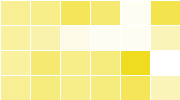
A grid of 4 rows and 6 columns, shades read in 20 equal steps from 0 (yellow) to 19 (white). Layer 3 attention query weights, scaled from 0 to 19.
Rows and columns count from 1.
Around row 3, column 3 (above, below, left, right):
17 9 7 8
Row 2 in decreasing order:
18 18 17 13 12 11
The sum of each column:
42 36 40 41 41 49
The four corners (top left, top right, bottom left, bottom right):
10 4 10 13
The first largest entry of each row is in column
5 4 6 6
